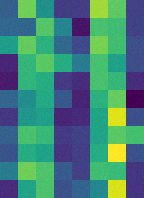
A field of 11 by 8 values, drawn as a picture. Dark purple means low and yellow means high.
Slope: none. Ninth with the highest average: bottom right. Calmest part: bottom middle. Stripes: upright, repeating 2 times.
